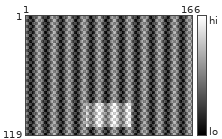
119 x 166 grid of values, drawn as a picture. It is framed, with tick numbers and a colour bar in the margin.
Odd patch: higher, in the bottom middle. Slope: none. Ninth with the highest average: bottom middle. Stripes: upright, repeating 11 times.
